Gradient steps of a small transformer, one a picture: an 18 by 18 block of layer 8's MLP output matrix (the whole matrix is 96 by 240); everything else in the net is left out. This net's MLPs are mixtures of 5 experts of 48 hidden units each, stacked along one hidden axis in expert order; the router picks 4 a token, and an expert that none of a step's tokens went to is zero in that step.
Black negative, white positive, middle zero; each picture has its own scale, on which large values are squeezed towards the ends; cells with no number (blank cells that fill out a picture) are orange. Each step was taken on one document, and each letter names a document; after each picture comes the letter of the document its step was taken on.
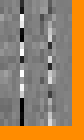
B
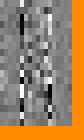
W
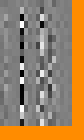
W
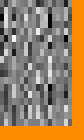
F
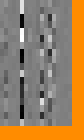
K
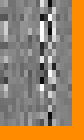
K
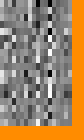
F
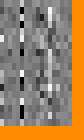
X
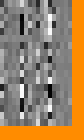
W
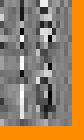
W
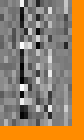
F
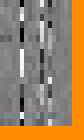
X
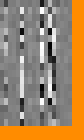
K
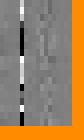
B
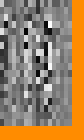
F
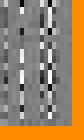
K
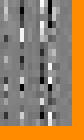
K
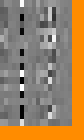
B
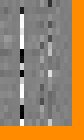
B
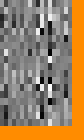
F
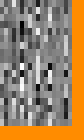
F
